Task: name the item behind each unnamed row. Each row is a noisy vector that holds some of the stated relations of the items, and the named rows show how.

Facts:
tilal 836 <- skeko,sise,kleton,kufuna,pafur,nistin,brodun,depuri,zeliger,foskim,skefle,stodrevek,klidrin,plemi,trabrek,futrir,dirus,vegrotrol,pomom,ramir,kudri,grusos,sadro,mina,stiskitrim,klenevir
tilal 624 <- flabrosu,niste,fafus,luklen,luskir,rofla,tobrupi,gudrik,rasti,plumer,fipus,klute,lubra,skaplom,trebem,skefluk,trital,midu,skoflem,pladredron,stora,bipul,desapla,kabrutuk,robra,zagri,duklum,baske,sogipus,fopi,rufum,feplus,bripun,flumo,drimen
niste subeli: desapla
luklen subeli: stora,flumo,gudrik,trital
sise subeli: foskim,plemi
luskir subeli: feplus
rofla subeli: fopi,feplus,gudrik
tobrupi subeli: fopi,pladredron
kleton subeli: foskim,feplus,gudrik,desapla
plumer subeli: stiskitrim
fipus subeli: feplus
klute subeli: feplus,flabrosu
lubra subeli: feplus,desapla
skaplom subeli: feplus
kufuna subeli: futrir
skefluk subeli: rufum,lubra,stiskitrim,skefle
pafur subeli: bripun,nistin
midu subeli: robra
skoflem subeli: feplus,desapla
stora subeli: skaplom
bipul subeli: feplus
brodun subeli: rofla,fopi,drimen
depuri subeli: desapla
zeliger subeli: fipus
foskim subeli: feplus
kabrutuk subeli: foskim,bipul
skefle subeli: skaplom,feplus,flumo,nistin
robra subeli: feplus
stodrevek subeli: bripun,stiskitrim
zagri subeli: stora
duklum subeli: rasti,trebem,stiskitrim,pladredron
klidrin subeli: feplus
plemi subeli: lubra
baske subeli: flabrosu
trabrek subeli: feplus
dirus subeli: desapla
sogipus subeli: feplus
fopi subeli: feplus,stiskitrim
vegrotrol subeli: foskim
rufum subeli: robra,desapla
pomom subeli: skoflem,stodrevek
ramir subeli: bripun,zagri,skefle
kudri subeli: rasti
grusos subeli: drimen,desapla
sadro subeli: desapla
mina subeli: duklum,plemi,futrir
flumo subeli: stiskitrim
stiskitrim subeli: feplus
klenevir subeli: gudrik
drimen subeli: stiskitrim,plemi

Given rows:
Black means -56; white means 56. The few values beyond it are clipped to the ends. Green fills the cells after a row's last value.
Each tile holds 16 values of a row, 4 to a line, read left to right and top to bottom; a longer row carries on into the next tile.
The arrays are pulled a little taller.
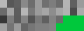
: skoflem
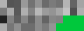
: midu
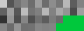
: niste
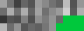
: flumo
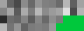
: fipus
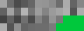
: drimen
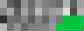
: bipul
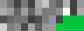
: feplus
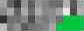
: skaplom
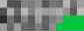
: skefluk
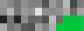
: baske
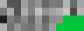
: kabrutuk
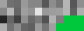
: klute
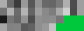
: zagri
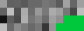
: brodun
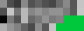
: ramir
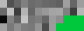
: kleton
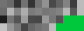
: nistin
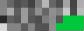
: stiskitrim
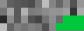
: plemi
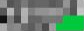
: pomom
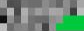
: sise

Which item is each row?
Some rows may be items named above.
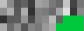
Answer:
gudrik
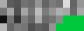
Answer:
tobrupi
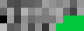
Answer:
mina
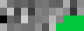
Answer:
klenevir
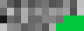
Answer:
skefle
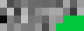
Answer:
kleton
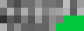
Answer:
plumer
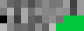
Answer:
skeko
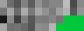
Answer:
fafus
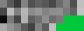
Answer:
pafur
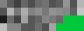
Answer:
stodrevek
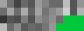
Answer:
flumo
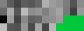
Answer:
kufuna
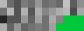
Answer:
rofla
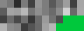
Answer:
bripun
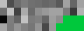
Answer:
kleton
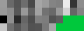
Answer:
rasti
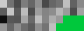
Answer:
luklen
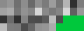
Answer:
flabrosu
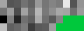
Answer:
duklum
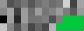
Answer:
kudri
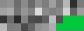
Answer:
flabrosu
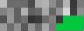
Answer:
desapla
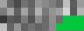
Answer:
fopi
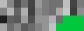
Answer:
trital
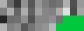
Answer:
stora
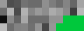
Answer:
sise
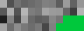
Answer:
grusos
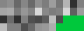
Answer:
flabrosu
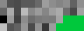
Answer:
mina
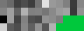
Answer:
futrir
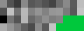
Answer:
ramir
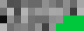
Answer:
sise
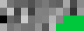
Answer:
klenevir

